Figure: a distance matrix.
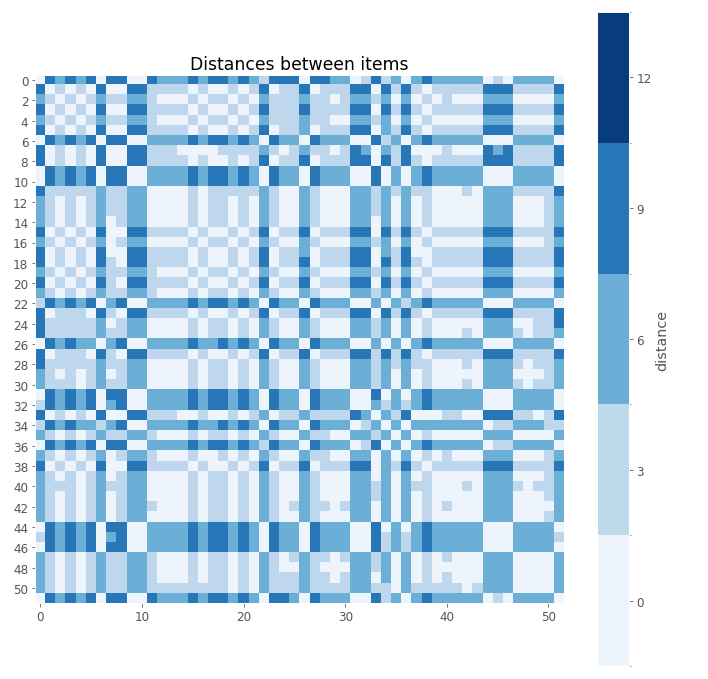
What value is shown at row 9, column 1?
9
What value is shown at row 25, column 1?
3
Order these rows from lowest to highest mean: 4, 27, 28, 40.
4, 40, 28, 27
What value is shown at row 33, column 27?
3
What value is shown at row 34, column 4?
6
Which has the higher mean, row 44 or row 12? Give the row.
44
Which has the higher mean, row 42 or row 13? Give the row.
42
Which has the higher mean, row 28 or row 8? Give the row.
8
